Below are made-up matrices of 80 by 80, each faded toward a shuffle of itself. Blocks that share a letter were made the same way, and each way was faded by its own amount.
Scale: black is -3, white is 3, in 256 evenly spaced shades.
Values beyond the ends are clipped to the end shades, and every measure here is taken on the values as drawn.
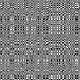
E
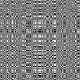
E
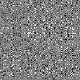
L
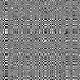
E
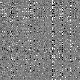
L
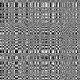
E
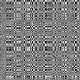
E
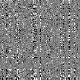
L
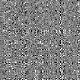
L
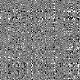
L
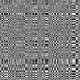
E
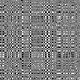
E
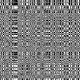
E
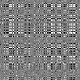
E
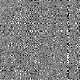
L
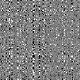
L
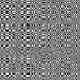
E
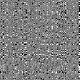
L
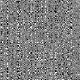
L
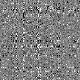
L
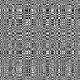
E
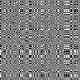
E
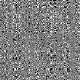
L
